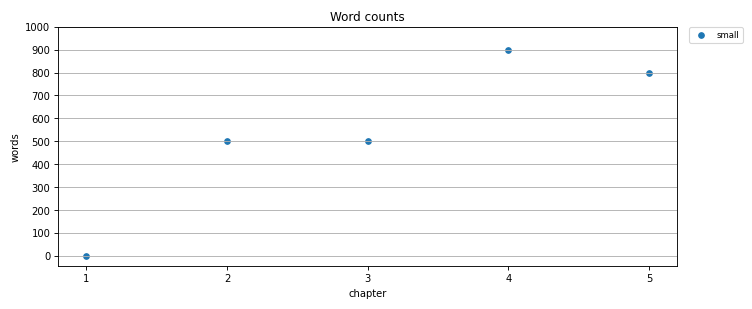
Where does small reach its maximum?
4
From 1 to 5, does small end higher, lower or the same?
higher
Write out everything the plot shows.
Title: Word counts
x-axis: chapter, ticks 1 2 3 4 5
y-axis: words, ticks 0 100 200 300 400 500 600 700 800 900 1000
Legend: small
Values:
small: 0 500 500 900 800
